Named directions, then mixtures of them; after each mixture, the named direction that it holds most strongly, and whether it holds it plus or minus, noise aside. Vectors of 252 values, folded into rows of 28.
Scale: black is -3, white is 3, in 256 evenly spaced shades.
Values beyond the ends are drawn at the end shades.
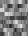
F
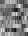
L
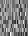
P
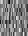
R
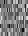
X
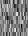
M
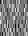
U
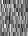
M, plus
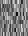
M, minus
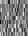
U, minus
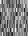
U, minus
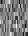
P, plus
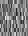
M, minus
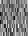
U, minus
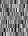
U, plus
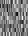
M, minus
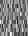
P, plus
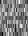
U, plus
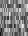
R, minus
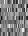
X, minus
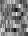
L, plus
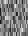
M, minus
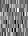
U, plus
